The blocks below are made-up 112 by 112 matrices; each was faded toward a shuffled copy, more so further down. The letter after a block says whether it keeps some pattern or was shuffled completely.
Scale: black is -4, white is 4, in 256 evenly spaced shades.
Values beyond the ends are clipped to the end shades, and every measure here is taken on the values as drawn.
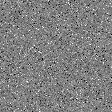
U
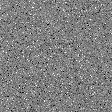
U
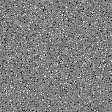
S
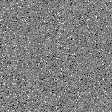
S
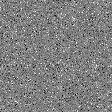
S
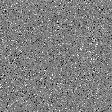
S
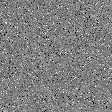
U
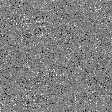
S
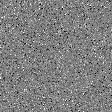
U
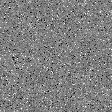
S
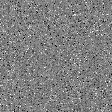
S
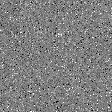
S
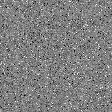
S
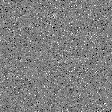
S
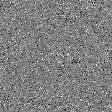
S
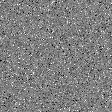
U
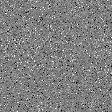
S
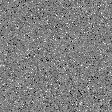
U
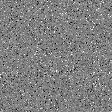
S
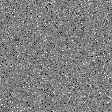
S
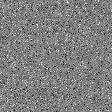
S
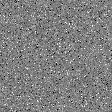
U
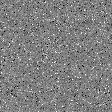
U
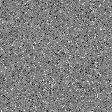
S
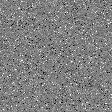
U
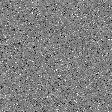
U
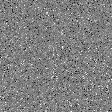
S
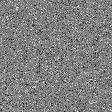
S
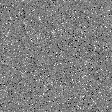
U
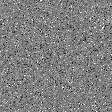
U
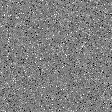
U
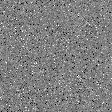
U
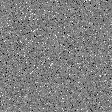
U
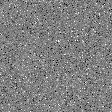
S
